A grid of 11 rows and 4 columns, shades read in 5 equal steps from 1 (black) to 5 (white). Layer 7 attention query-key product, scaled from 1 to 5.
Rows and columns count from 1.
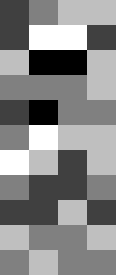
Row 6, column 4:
4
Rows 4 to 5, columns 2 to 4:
3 3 4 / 1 3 3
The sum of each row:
13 14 10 13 9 16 15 10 10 14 13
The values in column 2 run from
1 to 5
